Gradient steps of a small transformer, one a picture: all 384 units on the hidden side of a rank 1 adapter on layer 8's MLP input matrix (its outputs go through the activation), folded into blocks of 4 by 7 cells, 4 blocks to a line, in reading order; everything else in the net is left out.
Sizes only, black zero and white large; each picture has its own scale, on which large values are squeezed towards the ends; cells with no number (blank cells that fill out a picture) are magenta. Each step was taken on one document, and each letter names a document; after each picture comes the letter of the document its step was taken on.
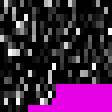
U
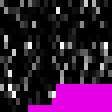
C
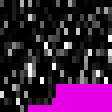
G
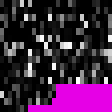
G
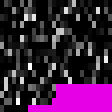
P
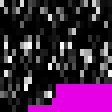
C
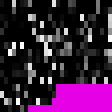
G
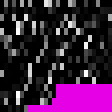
U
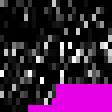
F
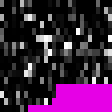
G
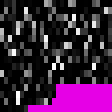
U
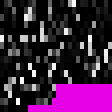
P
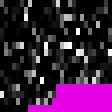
F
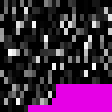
U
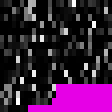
P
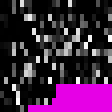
G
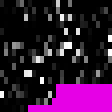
F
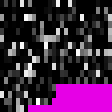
G
